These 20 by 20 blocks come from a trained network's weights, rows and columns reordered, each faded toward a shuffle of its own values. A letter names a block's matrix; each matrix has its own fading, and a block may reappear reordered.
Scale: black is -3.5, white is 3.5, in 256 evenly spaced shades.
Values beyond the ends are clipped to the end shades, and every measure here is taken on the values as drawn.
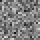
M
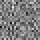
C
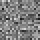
C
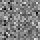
M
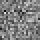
M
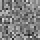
C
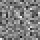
C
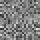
C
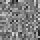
C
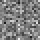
C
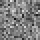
M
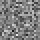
C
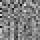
C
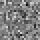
M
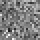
M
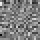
C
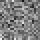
C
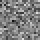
M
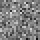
M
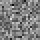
C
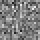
M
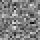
C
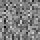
M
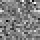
M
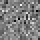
M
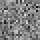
M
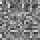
C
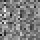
C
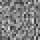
C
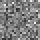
M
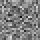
C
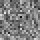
C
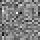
C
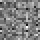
C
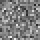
M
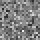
M
